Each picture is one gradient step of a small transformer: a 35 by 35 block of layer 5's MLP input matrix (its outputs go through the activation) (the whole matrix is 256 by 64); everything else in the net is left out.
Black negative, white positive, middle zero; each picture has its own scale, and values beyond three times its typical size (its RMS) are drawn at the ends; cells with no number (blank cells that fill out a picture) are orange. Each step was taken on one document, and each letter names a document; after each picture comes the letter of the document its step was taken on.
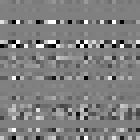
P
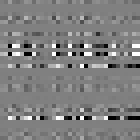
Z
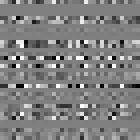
P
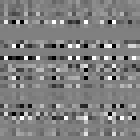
P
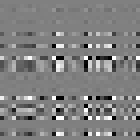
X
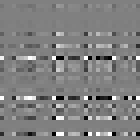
X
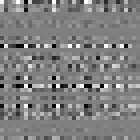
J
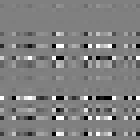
X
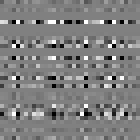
P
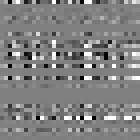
Z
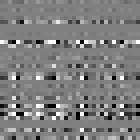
P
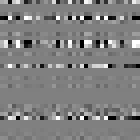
Z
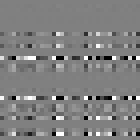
X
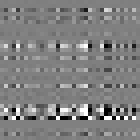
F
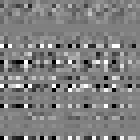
J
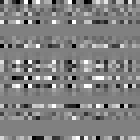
J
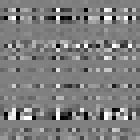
F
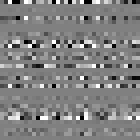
Z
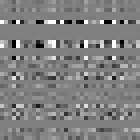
P
